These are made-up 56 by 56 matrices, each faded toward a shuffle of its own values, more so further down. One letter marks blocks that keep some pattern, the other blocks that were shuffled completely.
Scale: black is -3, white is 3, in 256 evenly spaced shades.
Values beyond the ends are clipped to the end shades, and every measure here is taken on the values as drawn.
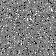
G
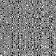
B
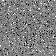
G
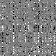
B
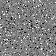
G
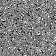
G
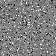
G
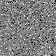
G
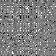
B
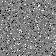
G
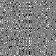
B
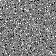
G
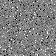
G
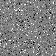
G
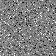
G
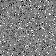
G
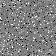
G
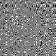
B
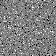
G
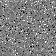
G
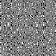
B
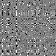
B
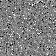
G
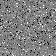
G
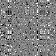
B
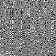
B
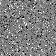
G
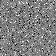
G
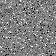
G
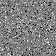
G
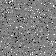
G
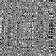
B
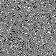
G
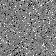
G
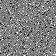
G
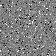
G
